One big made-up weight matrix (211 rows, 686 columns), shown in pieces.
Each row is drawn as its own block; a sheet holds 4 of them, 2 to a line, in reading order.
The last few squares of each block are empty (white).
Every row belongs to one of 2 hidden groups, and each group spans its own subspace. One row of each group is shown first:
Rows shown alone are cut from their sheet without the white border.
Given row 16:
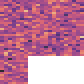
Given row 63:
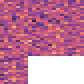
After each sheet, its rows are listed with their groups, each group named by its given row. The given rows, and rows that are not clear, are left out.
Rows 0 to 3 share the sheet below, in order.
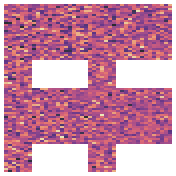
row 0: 16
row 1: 63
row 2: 63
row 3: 63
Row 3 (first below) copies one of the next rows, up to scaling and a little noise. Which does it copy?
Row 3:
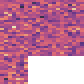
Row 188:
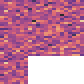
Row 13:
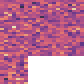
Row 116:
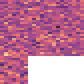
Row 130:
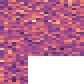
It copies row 13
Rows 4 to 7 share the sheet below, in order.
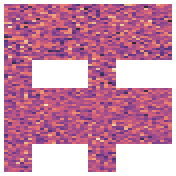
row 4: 16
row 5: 63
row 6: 63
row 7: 63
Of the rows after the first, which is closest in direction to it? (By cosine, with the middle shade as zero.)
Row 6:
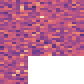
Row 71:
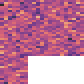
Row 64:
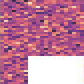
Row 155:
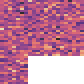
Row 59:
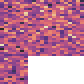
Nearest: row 59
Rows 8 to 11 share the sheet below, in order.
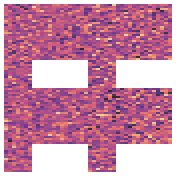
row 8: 16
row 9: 16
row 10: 16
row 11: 63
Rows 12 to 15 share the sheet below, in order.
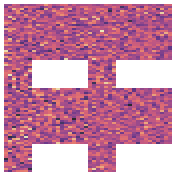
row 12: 63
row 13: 63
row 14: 16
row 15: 63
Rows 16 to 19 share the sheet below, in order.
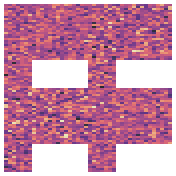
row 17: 16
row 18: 16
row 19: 16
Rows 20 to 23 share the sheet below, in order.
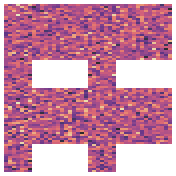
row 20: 16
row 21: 16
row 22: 16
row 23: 63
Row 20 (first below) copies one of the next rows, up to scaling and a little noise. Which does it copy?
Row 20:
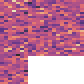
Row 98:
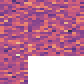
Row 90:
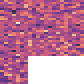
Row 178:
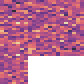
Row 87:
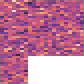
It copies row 87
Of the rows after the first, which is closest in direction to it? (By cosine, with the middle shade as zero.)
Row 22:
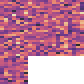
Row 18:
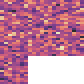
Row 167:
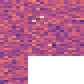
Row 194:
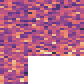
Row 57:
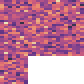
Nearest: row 18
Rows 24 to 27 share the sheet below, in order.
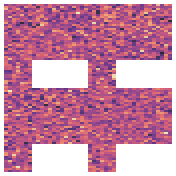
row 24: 63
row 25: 63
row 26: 63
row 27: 16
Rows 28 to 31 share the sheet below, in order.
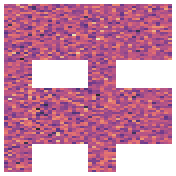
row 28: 16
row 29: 16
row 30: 63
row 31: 63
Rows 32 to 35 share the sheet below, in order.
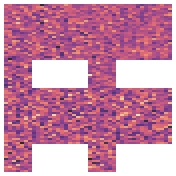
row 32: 63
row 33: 16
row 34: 16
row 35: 16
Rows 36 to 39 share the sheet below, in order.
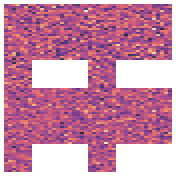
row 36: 16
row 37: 16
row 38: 16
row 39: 16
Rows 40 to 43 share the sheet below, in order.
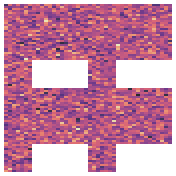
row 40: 63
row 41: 16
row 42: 63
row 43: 63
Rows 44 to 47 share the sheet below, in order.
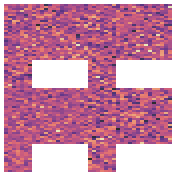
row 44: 63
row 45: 16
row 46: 63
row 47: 16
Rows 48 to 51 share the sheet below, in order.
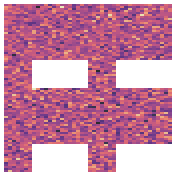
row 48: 63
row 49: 63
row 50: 63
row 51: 16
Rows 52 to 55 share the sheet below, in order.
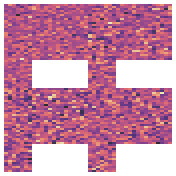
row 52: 16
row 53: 16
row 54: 63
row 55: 63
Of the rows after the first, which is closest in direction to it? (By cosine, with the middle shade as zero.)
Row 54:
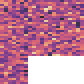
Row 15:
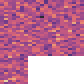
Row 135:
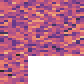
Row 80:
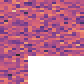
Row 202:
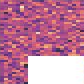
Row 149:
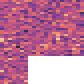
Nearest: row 15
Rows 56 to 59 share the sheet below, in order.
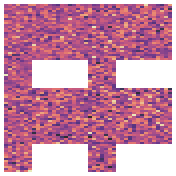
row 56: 16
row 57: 16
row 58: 16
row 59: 63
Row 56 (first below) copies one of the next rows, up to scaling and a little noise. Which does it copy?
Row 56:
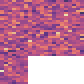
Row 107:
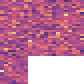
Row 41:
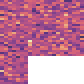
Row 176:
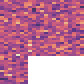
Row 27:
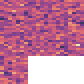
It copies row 107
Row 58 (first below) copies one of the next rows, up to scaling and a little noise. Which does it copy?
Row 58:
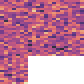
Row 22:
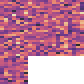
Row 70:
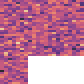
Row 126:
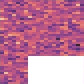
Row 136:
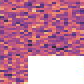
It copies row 136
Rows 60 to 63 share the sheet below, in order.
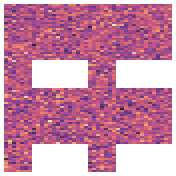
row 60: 16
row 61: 63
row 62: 16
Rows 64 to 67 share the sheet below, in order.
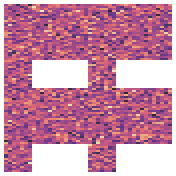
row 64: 16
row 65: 63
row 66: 16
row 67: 16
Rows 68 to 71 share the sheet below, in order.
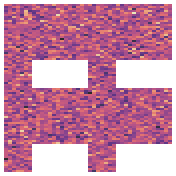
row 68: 63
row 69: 63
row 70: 16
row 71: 63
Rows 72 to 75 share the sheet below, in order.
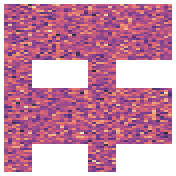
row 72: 16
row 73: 63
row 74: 16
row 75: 16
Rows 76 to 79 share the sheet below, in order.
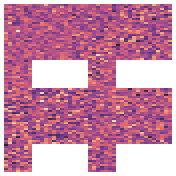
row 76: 63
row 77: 16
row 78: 16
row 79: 63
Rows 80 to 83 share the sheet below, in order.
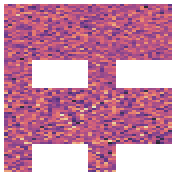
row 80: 16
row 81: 63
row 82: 63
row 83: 63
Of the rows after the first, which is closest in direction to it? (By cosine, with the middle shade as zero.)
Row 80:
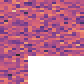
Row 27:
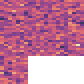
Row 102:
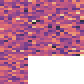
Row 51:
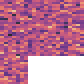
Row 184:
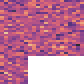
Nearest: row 27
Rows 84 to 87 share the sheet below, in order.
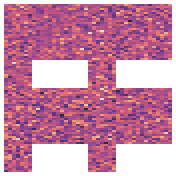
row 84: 16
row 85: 63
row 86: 63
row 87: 16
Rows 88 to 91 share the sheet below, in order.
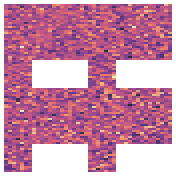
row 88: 16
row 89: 63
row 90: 16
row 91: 63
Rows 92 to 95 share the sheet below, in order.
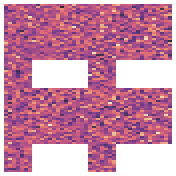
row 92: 63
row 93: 16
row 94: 63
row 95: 63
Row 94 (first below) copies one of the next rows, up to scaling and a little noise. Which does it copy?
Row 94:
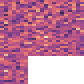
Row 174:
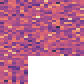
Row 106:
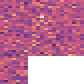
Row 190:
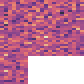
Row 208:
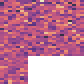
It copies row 190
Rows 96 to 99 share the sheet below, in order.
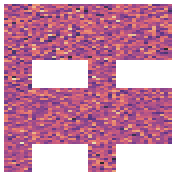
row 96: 16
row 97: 16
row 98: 16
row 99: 63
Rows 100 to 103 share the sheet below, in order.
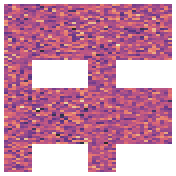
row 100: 63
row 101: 16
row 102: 63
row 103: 16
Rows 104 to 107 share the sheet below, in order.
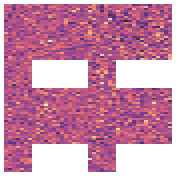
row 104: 63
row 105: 63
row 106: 63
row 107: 16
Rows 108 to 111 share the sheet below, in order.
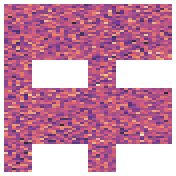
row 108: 63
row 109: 63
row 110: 63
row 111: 63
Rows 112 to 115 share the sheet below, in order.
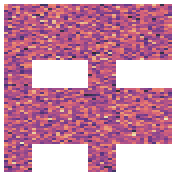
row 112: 63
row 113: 16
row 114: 16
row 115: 63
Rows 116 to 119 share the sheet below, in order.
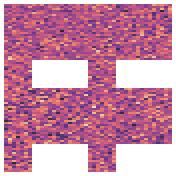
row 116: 63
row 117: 16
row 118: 16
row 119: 63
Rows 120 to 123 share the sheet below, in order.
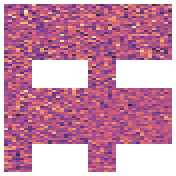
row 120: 63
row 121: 16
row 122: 63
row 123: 63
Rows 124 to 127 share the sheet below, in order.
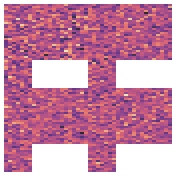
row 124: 16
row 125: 16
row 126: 16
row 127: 16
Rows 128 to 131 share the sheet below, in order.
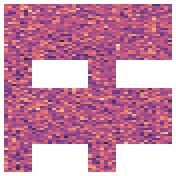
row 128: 63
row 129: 16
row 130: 63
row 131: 16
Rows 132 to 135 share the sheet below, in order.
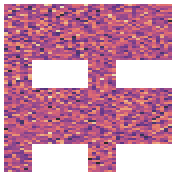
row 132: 63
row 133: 63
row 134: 63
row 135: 16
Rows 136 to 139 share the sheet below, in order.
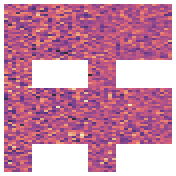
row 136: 16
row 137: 16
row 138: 16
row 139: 63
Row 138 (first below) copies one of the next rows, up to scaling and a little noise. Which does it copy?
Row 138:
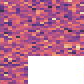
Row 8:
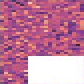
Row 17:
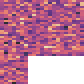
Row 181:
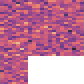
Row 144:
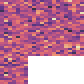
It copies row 144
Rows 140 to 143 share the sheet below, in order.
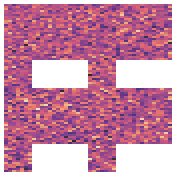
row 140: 16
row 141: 16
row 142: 63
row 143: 16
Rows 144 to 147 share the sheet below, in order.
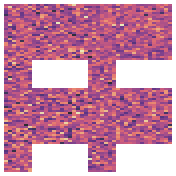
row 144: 16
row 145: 63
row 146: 16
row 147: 16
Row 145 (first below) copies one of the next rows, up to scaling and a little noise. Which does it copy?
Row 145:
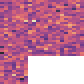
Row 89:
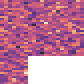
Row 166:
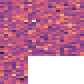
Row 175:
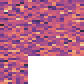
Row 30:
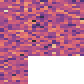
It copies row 166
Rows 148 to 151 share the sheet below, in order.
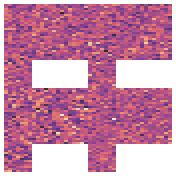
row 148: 16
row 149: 16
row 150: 63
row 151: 63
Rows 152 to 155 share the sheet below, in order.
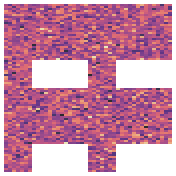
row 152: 16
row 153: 16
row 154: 63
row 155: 63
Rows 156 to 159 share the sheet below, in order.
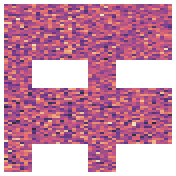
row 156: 16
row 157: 16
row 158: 16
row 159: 16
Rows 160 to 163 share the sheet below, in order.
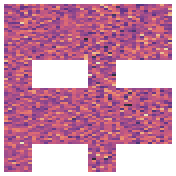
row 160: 63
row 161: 16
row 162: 16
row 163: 63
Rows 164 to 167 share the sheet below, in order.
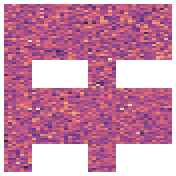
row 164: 16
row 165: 63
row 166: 63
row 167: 63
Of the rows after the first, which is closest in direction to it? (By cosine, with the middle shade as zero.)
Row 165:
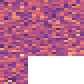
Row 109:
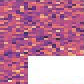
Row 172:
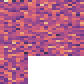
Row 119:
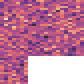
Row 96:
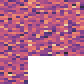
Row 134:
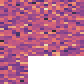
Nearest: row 109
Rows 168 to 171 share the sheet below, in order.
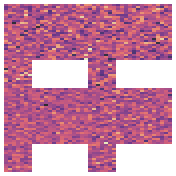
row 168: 63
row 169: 63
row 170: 63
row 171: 16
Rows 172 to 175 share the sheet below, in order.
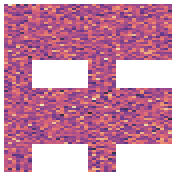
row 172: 16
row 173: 16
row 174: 63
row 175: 63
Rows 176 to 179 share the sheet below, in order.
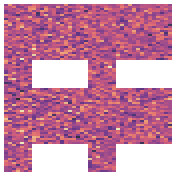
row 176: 16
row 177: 63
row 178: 16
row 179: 16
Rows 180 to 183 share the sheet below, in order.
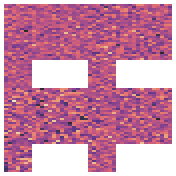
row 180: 16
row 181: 16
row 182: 63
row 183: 16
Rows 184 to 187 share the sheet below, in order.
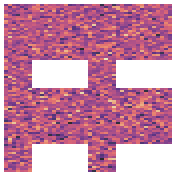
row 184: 16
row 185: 16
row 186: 16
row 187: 63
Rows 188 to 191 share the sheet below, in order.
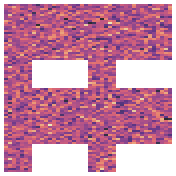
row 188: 63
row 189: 16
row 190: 63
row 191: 63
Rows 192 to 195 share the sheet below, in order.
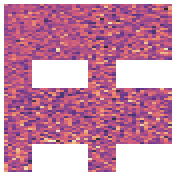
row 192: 63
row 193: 16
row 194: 63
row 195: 16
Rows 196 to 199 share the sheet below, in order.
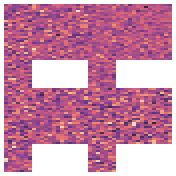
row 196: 16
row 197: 63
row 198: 16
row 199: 16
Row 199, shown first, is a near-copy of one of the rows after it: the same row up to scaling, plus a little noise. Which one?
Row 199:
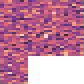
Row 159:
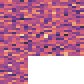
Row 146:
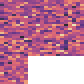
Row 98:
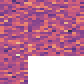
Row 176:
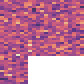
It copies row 159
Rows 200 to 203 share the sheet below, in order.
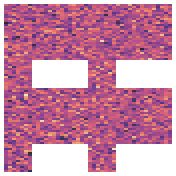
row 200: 16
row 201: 63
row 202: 63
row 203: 63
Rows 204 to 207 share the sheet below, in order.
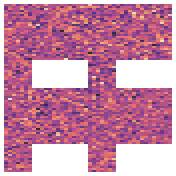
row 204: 63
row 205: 63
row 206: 63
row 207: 63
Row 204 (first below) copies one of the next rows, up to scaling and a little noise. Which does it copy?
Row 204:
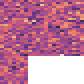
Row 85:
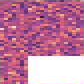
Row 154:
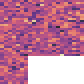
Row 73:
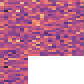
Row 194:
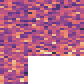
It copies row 154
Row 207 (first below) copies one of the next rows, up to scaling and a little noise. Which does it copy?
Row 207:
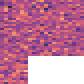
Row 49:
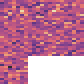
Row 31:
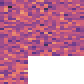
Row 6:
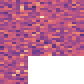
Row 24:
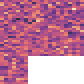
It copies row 31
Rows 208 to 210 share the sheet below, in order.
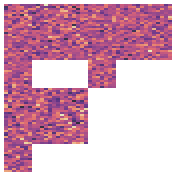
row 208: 63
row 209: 16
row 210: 63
